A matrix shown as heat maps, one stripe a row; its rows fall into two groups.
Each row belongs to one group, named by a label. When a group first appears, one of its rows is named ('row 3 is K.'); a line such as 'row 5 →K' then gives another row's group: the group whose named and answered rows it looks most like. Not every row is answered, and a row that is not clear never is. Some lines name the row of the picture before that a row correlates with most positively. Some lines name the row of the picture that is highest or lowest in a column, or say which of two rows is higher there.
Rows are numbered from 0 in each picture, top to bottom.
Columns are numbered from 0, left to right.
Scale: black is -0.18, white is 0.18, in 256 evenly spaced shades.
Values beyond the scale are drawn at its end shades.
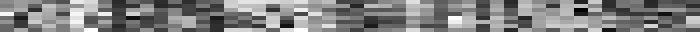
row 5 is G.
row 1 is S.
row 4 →G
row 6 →G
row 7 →S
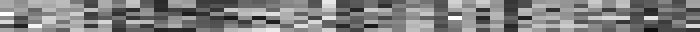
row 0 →G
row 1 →G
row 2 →S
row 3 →S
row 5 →S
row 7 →S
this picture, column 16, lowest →4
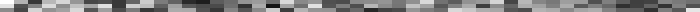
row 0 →S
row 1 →S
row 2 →G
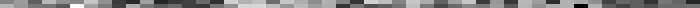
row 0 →S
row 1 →S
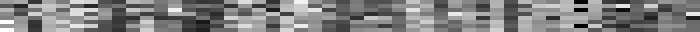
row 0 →S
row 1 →G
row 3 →G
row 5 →S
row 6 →S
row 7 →S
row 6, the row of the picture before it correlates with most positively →1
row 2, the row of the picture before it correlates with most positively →1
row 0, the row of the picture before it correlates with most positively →1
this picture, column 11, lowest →4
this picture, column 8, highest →1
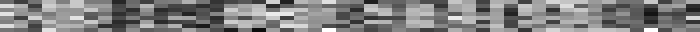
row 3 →S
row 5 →S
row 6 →S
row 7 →G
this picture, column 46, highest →7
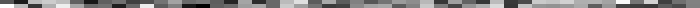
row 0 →G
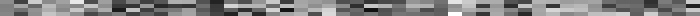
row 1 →S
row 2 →G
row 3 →G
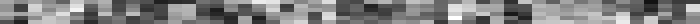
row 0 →S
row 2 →G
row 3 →G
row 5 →G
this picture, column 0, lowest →5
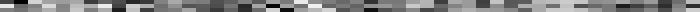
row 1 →S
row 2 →G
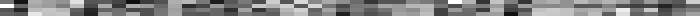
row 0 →G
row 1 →S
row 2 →G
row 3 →G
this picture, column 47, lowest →1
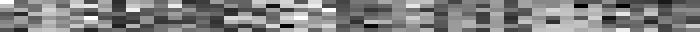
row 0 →S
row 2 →G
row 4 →S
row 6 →G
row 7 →G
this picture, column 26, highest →5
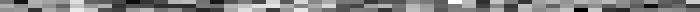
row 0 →G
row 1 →S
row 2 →S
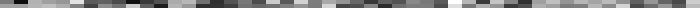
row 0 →G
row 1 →G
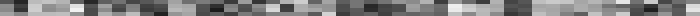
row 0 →G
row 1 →G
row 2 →G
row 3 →G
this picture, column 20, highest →0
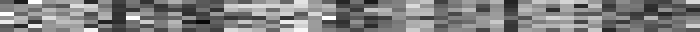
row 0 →G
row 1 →S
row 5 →S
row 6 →G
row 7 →S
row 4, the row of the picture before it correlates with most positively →3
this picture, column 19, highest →1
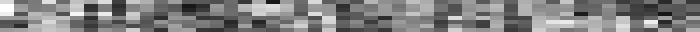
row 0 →S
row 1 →S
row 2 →S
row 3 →S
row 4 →G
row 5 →G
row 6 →G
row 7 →G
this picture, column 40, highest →5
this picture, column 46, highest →5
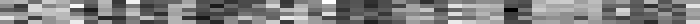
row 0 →G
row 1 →G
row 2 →G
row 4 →S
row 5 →G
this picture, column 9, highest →0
